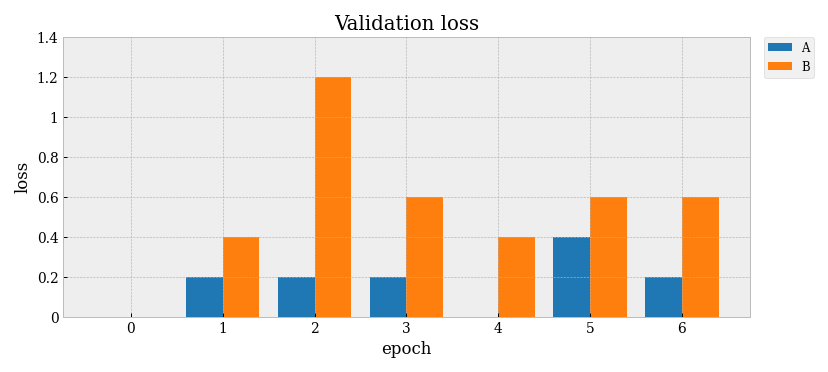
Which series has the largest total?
B
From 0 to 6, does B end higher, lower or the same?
higher
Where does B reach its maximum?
2
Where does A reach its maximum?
5
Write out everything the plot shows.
Title: Validation loss
x-axis: epoch, ticks 0 1 2 3 4 5 6
y-axis: loss, ticks 0 0.2 0.4 0.6 0.8 1 1.2 1.4
Legend: A, B
Values:
A: 0 0.2 0.2 0.2 0 0.4 0.2
B: 0 0.4 1.2 0.6 0.4 0.6 0.6
